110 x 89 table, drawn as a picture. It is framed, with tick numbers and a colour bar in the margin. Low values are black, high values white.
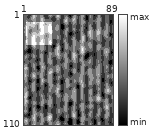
The top left is the ninth with the highest average. Upright stripes repeat 11 times across the table. An odd patch, higher than its surroundings, sits in the top left.
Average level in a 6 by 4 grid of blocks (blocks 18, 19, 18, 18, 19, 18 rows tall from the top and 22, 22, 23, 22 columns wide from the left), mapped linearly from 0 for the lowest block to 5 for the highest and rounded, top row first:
5211
5221
1210
1111
1111
1100
